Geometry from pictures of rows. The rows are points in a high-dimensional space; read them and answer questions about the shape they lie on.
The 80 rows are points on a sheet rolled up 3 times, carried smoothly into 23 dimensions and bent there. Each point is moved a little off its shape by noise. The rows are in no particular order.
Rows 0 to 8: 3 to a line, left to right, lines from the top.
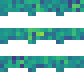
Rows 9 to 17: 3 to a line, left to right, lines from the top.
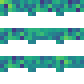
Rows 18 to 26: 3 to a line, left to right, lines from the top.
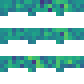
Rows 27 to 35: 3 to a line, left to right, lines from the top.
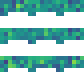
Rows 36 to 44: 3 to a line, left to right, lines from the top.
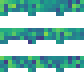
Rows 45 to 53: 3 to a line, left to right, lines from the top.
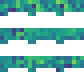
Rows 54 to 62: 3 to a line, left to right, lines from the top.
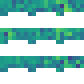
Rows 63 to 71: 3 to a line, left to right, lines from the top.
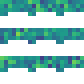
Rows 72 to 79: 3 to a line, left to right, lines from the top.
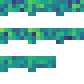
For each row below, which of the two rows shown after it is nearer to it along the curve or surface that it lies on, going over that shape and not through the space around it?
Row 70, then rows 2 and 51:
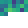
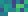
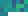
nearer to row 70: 2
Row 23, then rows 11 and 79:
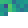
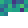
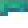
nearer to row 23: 79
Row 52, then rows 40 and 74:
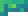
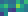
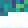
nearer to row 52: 40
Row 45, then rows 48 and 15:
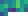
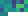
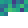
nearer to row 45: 48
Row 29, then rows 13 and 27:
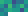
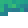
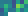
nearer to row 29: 13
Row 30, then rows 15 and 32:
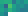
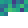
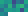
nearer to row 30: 32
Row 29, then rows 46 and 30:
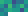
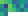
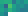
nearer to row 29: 30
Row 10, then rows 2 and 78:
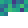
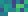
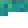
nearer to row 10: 2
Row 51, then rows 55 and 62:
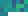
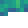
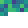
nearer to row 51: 55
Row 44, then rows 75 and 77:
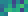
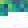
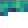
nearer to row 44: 75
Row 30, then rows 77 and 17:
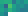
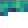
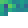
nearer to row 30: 17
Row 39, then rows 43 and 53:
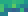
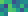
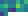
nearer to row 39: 53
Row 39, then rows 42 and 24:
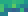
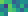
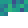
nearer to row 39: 24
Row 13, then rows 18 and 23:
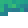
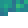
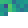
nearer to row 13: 18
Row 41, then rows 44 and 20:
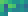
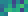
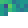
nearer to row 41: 20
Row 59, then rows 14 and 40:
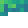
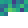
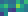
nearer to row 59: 40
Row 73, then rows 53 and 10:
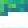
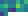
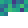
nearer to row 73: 53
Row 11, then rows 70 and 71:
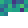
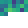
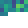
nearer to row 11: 70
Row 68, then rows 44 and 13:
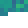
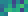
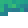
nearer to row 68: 13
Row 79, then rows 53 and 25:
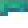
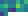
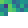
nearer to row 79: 53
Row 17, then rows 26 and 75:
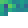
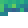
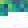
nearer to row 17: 26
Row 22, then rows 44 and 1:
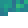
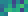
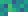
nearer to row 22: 1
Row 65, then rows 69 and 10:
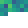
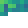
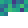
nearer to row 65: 69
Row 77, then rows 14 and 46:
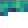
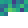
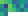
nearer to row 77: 14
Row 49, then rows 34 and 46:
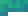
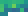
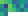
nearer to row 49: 34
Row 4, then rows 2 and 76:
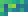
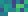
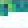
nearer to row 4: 76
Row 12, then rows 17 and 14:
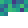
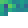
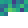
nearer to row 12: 14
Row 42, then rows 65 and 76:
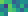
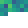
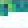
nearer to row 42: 76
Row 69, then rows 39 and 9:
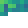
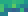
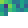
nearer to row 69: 39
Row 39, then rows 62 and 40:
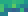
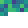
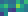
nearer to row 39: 40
